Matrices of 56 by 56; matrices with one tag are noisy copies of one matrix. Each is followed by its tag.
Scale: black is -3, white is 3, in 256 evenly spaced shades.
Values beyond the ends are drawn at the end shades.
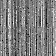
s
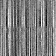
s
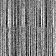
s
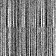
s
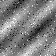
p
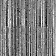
s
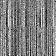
s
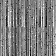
s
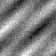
p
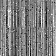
s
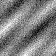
p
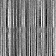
s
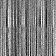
s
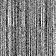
s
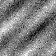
p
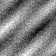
p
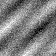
p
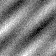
p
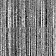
s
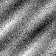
p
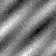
p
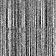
s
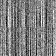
s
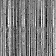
s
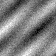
p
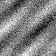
p
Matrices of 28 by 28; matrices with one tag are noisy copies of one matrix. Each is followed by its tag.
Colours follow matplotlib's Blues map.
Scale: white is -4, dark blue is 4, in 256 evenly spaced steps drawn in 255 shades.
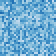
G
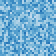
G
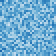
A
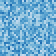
G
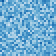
A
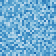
A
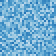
A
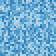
G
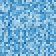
G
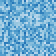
G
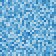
A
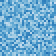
A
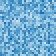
G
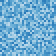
A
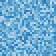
A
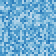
G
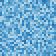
A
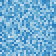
A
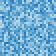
G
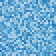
A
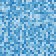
G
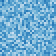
A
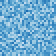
A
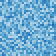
A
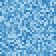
A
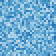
A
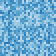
G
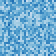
G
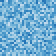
A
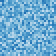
A
